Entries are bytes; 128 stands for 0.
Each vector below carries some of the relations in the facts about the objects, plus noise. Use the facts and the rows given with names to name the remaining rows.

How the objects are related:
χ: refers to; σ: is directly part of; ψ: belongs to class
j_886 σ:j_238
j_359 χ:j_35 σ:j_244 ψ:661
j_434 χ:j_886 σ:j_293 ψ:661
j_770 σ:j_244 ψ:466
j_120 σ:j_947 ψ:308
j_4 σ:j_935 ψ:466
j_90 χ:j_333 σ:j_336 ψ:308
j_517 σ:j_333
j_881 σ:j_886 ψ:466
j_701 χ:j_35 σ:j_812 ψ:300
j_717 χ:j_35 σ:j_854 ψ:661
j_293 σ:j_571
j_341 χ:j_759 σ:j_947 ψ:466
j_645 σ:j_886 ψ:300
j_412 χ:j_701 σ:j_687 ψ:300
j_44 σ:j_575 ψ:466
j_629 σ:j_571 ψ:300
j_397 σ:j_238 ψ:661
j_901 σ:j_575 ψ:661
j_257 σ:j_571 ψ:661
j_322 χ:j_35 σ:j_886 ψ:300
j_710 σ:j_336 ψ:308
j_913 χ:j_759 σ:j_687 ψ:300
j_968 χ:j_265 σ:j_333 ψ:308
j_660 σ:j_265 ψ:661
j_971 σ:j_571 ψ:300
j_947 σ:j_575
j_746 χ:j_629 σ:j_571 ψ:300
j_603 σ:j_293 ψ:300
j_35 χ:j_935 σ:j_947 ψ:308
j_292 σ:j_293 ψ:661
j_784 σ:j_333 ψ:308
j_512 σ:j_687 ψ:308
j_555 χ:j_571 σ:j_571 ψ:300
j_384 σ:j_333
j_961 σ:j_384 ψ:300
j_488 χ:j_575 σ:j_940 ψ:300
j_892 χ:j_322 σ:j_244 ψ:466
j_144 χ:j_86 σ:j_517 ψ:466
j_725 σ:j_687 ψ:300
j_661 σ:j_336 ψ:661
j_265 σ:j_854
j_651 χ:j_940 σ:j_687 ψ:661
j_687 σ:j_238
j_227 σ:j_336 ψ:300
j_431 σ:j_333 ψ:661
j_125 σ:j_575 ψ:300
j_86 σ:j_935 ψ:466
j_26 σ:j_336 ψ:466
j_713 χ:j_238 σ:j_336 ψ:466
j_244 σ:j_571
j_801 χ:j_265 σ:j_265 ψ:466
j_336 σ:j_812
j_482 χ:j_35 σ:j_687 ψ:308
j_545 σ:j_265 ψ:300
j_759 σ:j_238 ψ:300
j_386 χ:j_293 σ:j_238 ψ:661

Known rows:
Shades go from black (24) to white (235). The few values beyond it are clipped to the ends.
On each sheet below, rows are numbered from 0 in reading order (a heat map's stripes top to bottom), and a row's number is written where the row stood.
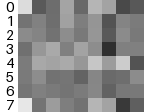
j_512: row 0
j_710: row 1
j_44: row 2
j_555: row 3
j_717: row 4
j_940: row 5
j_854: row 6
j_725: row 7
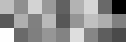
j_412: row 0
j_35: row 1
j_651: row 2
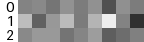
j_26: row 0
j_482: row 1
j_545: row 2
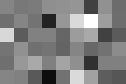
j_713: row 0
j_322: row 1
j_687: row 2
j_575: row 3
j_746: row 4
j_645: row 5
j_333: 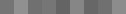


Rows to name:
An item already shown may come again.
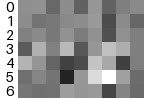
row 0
j_86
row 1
j_144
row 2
j_26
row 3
j_35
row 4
j_759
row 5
j_322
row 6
j_90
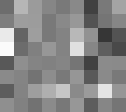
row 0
j_629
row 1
j_227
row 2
j_913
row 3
j_651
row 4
j_244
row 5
j_44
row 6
j_892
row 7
j_4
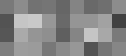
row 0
j_940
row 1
j_701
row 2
j_935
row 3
j_227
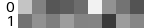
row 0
j_397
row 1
j_770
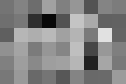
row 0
j_710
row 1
j_886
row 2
j_359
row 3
j_661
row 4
j_434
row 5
j_265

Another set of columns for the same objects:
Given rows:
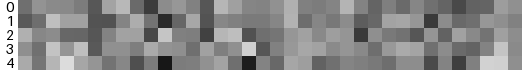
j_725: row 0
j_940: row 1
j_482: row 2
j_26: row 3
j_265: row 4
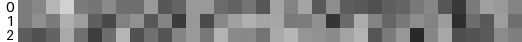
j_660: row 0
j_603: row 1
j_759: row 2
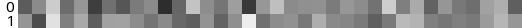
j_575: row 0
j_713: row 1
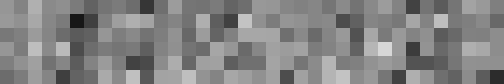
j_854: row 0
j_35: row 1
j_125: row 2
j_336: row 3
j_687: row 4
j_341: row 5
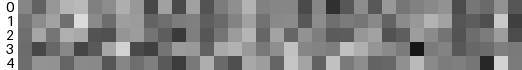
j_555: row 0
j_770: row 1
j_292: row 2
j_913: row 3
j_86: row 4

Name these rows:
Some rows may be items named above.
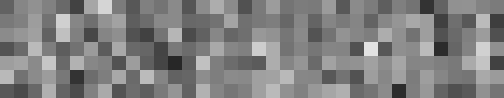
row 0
j_651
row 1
j_770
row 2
j_244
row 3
j_488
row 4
j_968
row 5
j_701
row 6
j_759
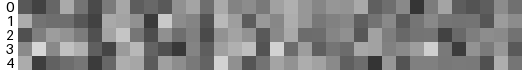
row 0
j_759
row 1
j_412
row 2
j_651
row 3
j_434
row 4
j_322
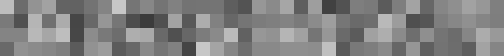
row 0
j_717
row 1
j_238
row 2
j_710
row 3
j_512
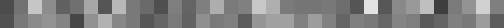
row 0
j_488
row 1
j_397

